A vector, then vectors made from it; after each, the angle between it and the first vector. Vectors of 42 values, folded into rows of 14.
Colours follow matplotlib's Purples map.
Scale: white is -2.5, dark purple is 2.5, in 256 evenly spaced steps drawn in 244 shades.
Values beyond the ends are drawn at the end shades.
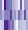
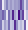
orthogonal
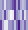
partly opposed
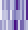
partly opposed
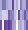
partly aligned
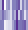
nearly opposite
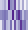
orthogonal
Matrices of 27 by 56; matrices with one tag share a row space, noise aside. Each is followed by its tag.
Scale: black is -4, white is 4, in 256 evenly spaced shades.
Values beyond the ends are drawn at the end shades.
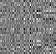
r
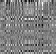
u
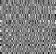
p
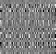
p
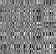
r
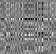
u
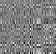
r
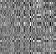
r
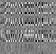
u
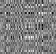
u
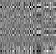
r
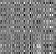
r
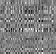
u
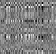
u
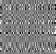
p
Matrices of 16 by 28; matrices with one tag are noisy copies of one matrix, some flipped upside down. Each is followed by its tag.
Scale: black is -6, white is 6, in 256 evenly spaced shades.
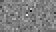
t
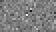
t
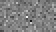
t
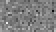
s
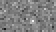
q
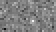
q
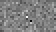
t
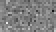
s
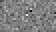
t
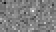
q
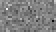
s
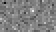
q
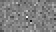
t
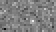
q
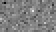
q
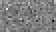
s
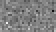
s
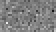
s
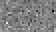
s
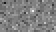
q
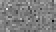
s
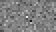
t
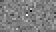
t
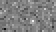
q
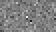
t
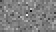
t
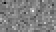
q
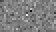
t
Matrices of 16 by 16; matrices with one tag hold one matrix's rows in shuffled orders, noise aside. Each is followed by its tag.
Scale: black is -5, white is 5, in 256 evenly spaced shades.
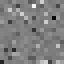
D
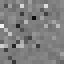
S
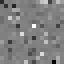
D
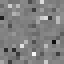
D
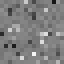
D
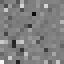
S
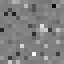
D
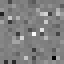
D
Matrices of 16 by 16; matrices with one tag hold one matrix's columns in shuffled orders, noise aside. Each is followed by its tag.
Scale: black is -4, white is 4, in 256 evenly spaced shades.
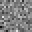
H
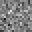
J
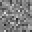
J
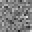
H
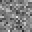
H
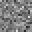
H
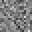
H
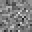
J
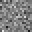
H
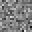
H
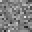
H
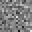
H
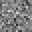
J
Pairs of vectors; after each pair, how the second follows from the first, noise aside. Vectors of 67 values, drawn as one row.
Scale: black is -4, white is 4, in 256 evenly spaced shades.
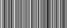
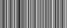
reversed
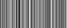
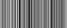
sign-scrambled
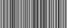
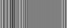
partly zeroed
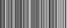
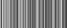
reversed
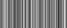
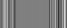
partly zeroed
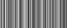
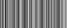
negated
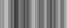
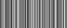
shuffled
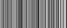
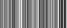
negated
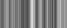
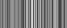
sign-scrambled
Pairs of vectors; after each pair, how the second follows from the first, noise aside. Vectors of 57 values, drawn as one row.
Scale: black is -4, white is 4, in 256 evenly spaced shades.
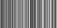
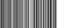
sign-scrambled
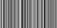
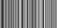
sign-scrambled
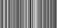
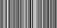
copied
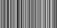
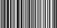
scaled up
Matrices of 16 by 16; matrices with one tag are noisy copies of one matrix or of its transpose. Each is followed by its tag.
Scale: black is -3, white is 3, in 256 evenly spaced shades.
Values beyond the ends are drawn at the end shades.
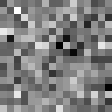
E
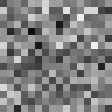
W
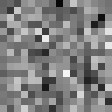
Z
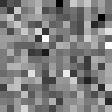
Z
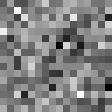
E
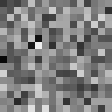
Z
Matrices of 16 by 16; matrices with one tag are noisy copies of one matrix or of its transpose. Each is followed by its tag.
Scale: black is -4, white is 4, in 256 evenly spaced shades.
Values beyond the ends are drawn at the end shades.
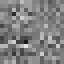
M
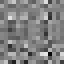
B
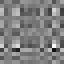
B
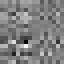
M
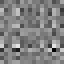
B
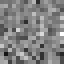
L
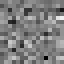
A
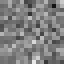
L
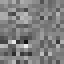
M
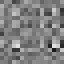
B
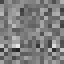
B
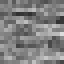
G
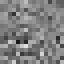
M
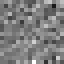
L
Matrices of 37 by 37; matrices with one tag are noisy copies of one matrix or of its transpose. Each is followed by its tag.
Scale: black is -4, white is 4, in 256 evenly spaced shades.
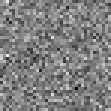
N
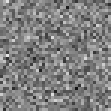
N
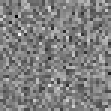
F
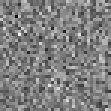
F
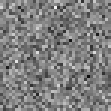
N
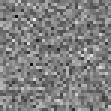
F
